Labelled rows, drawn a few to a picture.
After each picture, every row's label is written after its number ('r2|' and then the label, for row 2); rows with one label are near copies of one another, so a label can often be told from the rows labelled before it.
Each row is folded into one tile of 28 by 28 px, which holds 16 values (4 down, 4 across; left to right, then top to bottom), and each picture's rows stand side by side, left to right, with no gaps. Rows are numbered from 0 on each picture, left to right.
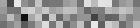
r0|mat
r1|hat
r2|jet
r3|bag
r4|jet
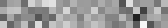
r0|jet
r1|bag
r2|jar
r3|jar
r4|mat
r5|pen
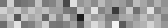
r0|hat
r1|hat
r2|mat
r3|jar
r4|pen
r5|jar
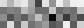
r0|bag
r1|mat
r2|bag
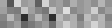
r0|mat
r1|mat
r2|jar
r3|jar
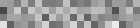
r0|pen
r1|hat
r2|hat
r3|jet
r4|pen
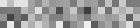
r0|bag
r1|jar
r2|pen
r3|pen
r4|hat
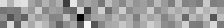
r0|bag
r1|jar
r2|mat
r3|pen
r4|jar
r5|jar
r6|hat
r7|hat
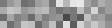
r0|jet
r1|jet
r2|bag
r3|jar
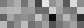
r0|jet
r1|mat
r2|mat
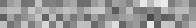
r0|jet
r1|hat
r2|jet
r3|jet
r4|pen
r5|bag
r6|jet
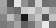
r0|mat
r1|hat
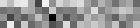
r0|bag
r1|mat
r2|bag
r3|jar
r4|jet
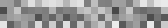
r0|pen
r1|bag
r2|bag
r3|hat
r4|pen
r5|bag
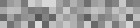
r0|jet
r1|bag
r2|jar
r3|jet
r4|hat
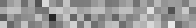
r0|jet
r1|mat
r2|hat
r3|jet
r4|jet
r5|jar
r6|pen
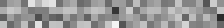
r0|jet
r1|bag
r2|jet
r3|jet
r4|pen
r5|jet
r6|hat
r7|mat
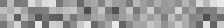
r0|hat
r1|bag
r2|jet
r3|pen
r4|pen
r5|jar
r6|jar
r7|bag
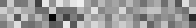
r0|hat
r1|mat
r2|bag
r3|jar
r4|jar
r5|jet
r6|mat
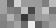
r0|mat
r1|pen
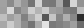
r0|jar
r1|hat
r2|mat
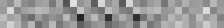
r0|jar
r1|jet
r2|mat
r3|mat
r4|mat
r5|jet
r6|jar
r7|jar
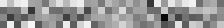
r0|bag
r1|pen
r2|bag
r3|pen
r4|jar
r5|mat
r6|bag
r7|jet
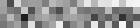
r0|mat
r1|pen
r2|pen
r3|bag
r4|bag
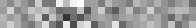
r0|jar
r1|hat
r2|bag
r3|pen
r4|pen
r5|jar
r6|jet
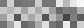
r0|hat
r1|hat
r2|bag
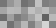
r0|jet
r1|hat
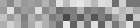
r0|jar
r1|jar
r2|bag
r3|bag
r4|hat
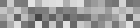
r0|hat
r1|bag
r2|bag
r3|jet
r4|hat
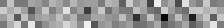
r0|hat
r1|pen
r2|jar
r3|pen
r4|mat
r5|mat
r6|mat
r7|hat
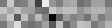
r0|hat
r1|mat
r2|jet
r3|jet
